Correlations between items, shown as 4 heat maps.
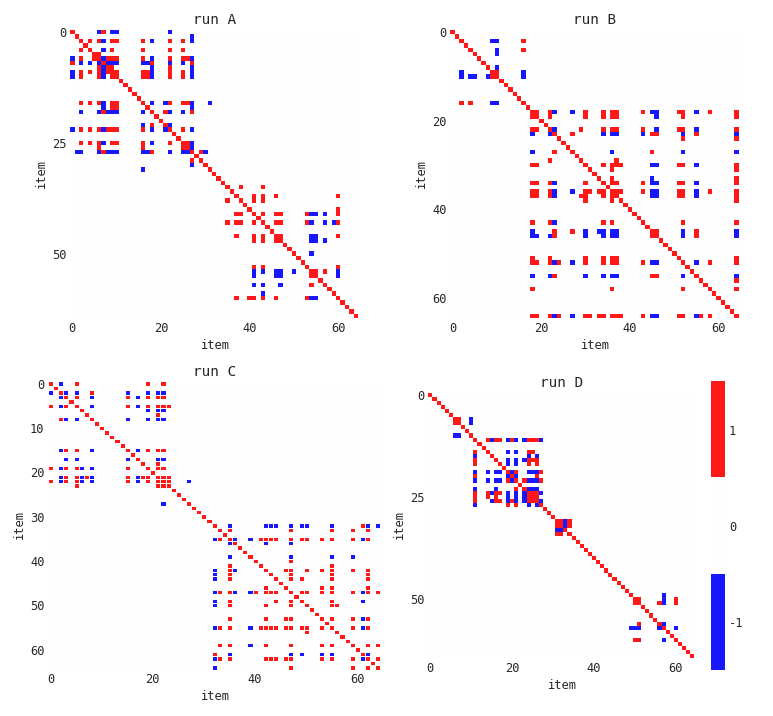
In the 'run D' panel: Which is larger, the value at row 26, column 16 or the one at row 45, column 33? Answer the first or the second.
the first
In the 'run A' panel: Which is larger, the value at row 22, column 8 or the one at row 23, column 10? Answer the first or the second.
the first
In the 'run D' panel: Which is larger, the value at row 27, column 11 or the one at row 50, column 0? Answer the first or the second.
the second
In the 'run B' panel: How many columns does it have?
65
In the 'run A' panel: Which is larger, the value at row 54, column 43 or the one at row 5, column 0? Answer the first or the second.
the second
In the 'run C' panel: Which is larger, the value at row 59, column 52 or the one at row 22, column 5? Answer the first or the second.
the second
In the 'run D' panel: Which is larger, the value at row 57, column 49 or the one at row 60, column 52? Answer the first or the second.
the second
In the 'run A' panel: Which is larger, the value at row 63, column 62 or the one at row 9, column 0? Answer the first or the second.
the first
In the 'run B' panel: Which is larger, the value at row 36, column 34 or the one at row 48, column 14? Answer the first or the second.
the first
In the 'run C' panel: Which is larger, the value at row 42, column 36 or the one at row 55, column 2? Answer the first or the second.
the second
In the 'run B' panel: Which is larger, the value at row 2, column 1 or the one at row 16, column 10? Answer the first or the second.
the first
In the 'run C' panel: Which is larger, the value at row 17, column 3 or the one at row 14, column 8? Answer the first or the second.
the second
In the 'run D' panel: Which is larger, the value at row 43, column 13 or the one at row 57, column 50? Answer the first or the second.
the first
